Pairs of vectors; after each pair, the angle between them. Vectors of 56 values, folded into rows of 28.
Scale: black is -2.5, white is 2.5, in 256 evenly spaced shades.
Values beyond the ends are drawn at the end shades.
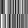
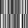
partly aligned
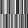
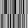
nearly opposite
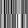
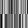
orthogonal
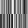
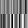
partly aligned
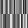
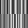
orthogonal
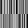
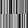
nearly parallel
